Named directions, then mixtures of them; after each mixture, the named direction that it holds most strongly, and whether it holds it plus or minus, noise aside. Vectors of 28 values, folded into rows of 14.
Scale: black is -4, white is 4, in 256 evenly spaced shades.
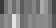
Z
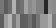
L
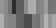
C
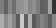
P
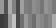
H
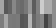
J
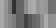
C, plus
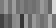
P, minus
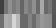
Z, plus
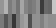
Z, minus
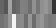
Z, plus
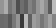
P, minus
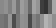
J, minus
